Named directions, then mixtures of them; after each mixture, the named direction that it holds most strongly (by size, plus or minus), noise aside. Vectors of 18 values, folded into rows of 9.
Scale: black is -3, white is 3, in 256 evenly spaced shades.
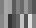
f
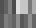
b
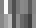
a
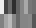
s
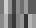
f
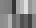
b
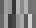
f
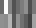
a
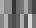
f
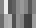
a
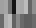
a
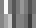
a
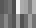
b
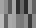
b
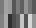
f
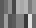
b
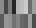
b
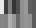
s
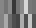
f
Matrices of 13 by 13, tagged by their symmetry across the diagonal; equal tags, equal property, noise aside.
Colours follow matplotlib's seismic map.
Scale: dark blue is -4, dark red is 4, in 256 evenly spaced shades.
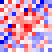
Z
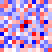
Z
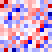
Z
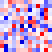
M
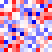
Z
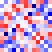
Z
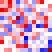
Z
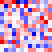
M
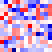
M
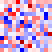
M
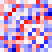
Z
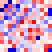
Z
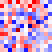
M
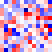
M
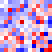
Z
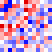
Z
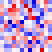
M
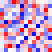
Z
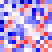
Z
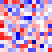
M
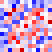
Z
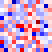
M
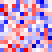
M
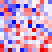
M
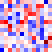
M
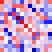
Z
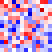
M
